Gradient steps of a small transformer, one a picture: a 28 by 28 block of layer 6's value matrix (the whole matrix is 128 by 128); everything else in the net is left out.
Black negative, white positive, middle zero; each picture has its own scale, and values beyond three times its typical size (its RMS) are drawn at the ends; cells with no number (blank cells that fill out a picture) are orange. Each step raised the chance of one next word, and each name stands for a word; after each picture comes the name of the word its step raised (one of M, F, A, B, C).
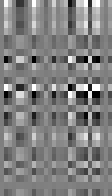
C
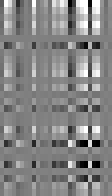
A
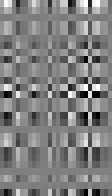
C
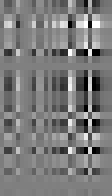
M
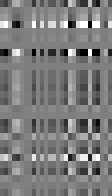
M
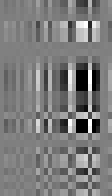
M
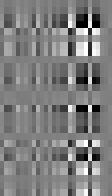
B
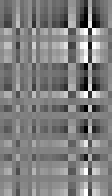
B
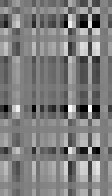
B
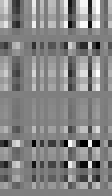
A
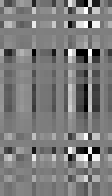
M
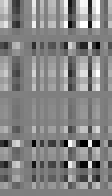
A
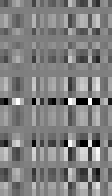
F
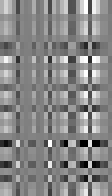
A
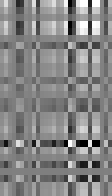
A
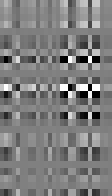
C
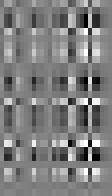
B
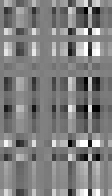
B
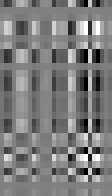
M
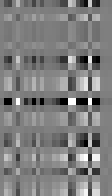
F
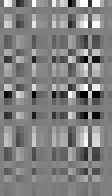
C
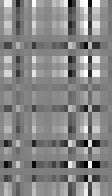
A
